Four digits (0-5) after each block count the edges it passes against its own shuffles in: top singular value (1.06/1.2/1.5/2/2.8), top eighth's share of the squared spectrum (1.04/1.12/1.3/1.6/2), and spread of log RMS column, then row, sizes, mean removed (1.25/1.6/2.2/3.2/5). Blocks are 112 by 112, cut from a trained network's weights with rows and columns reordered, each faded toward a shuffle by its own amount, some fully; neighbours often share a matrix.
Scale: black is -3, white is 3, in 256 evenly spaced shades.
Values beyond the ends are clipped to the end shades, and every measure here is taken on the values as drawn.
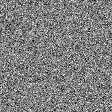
0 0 0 0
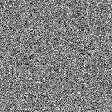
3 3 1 1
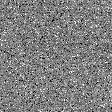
0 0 0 0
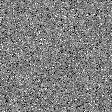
0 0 0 0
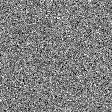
0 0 0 0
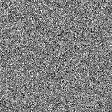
2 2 1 0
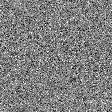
0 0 0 0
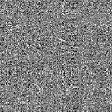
3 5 3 3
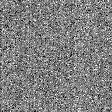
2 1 0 0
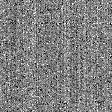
3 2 0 1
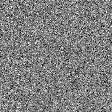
2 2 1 0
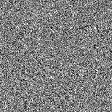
3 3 1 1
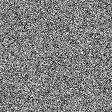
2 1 0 0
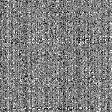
4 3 1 3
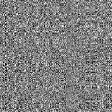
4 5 3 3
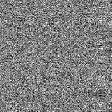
4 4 2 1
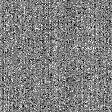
3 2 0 2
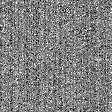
3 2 0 2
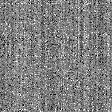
3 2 0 2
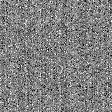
2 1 0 0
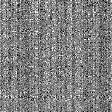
4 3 0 3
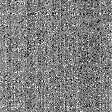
3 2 0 2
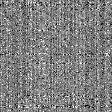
4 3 0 3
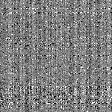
4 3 0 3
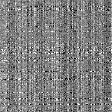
5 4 2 4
